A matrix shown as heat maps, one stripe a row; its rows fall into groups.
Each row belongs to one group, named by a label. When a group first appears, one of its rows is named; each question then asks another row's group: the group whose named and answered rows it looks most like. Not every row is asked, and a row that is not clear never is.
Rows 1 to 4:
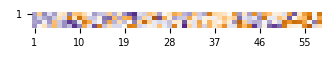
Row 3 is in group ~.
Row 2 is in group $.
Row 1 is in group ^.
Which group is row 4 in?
~
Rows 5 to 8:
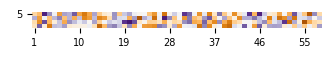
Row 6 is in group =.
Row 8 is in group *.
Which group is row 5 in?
^
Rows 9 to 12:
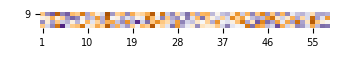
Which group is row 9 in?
*
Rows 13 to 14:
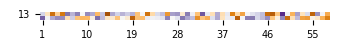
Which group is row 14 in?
$
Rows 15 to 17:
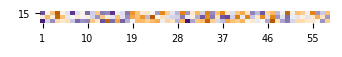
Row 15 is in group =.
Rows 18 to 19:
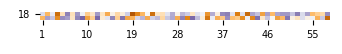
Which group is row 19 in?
^
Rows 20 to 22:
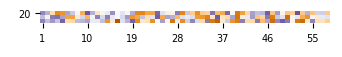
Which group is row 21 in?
$
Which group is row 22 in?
~
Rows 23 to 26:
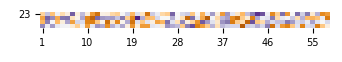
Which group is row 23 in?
=
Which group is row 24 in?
^
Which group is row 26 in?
$
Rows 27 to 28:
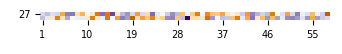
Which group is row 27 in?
=
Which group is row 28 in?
*
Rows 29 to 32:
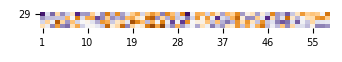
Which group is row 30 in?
$
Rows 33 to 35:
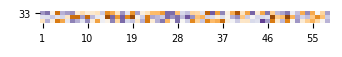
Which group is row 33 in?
*
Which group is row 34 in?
$
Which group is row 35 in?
=
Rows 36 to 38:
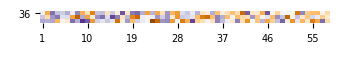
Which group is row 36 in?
^
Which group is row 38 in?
~
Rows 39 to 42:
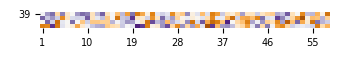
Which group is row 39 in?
~
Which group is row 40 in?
~
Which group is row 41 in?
=
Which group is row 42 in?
^
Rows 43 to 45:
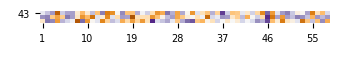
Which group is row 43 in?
*
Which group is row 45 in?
$
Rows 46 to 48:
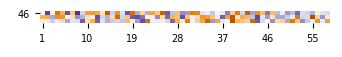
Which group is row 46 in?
*
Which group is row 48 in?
^
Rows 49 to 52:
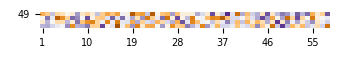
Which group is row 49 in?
*
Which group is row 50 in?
=
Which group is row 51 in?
*
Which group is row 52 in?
~
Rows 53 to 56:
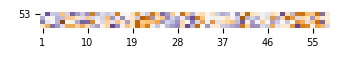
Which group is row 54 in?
$
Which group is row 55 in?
~
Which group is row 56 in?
$
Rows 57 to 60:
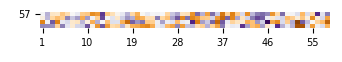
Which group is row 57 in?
=
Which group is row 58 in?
=
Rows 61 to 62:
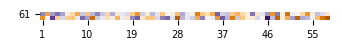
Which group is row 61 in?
$
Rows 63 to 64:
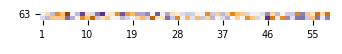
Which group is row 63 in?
^
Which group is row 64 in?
*
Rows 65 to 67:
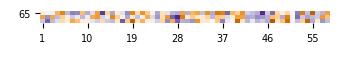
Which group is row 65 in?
=
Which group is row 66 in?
=
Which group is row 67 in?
$
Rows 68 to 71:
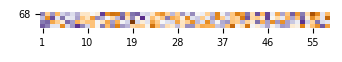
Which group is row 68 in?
^
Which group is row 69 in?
^
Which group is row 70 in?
*
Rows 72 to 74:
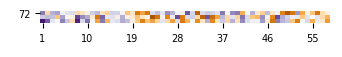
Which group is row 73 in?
~
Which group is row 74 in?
~
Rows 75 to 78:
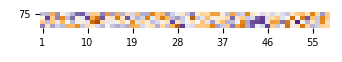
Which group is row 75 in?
~
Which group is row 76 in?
=
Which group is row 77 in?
=
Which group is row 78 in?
$
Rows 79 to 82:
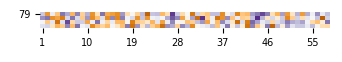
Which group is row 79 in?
=
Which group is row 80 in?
=
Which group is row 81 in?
*
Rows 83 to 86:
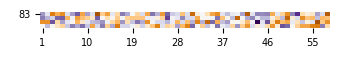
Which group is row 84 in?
$
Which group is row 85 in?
^
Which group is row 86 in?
~
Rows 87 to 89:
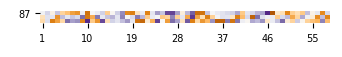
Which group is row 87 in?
$
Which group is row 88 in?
^
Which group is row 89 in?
=
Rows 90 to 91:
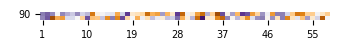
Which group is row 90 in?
~
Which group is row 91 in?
=
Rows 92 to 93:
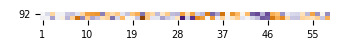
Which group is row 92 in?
=
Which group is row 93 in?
$
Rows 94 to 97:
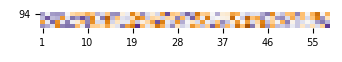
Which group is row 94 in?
$
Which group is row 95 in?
~
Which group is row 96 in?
*
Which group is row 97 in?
*
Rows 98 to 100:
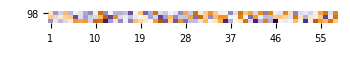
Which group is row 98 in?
^
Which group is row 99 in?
=
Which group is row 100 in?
$
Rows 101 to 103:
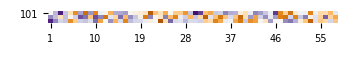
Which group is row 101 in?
$
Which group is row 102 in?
=
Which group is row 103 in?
~
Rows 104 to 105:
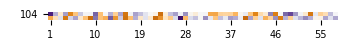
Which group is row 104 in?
~
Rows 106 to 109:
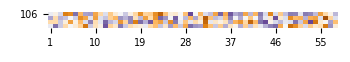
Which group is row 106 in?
*
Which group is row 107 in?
$
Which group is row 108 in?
^
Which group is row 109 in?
$
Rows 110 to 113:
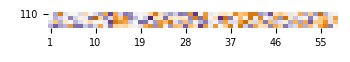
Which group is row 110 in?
=
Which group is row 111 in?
^
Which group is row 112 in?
^
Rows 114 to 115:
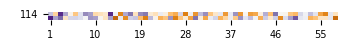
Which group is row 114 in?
^
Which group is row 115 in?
~
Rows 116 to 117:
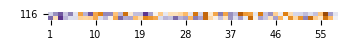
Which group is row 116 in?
^
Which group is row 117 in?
$
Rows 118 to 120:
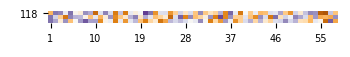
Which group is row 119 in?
*
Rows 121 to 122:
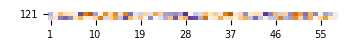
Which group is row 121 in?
=
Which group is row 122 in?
$
